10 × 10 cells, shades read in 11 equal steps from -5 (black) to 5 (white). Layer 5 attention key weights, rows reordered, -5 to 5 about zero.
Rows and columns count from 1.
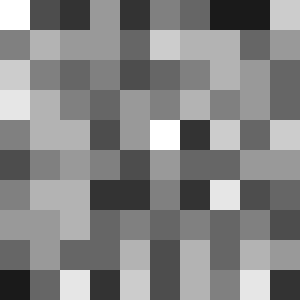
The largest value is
5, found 2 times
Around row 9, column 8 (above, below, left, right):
-1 0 2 2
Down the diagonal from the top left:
5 2 -1 -1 1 1 -3 -1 2 -3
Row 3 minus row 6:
5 0 -2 0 0 -2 1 3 0 -2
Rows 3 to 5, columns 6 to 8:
-1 0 2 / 0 2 0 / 5 -3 3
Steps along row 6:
up up down down up down same up same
